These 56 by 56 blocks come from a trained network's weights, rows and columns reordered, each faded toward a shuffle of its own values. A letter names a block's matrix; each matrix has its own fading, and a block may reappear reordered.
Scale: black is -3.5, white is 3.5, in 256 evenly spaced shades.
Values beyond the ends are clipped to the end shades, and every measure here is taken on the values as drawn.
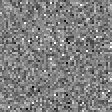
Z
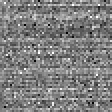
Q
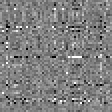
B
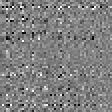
B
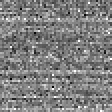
Q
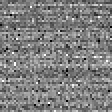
Q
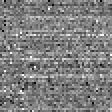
Q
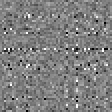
B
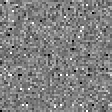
Z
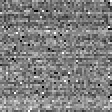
Q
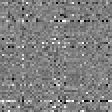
B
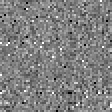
Z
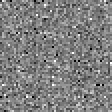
Z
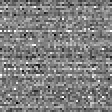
Q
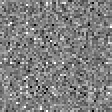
Z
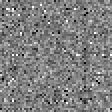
Z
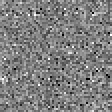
Z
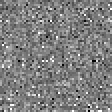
Z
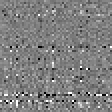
B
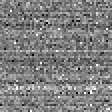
Q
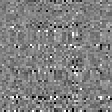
B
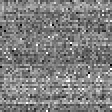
Q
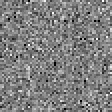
Z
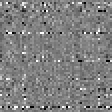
B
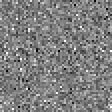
Z
